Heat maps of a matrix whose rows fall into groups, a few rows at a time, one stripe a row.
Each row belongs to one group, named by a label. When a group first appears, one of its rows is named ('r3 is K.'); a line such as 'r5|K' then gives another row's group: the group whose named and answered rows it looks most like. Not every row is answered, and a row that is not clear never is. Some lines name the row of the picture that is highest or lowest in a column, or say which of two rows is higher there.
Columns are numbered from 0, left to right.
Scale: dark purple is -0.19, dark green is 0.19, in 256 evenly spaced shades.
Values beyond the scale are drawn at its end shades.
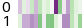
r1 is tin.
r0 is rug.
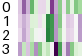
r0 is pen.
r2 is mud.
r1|mud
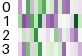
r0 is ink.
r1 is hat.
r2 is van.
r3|ink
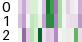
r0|mud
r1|mud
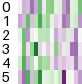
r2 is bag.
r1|ink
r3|van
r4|bag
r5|ink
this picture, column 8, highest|0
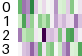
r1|bag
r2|pen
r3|tin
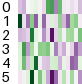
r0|mud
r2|pen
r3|bag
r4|van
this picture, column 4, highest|4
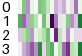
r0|bag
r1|hat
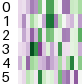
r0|tin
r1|mud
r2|tin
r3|pen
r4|pen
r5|ink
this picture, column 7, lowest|4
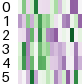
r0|van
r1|ink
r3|bag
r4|bag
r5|rug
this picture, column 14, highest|5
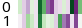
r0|hat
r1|ink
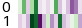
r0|van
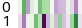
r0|bag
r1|pen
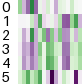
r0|rug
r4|tin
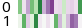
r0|hat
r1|van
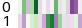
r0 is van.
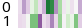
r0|mud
